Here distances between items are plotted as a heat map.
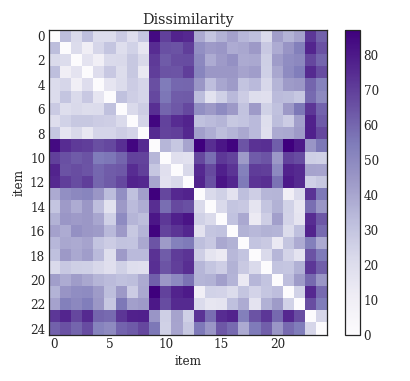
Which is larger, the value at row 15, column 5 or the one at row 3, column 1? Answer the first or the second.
the first
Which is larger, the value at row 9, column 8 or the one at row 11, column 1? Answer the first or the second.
the first
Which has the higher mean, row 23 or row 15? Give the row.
23
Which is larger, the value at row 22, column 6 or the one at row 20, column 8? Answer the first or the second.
the first
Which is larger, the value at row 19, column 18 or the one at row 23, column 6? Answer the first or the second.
the second
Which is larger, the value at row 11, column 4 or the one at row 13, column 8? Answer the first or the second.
the first
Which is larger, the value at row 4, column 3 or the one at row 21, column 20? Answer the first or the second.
the second
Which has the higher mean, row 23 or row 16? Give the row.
23
